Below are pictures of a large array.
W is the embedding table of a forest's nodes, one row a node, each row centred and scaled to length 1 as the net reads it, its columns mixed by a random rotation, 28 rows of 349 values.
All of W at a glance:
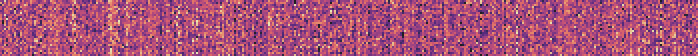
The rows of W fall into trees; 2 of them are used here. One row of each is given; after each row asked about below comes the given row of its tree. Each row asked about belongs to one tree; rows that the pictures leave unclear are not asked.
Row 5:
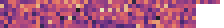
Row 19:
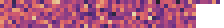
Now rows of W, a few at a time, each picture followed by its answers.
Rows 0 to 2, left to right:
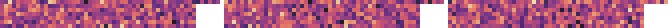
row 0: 19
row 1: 19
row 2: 5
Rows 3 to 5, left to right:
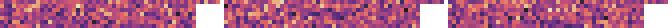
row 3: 5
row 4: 19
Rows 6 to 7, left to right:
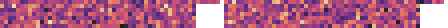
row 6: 5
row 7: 19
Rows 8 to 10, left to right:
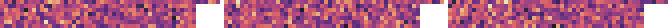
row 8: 19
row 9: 5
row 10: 19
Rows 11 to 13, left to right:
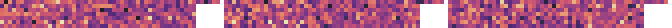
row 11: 19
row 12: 19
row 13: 5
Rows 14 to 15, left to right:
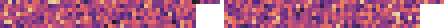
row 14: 19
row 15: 5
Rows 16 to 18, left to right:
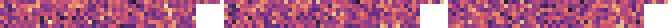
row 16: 5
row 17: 5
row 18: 5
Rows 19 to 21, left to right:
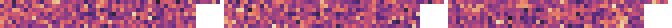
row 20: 19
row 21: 5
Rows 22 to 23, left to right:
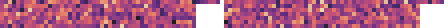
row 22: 19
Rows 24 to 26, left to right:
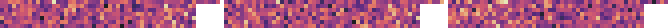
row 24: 5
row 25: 5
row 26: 19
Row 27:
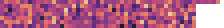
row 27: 5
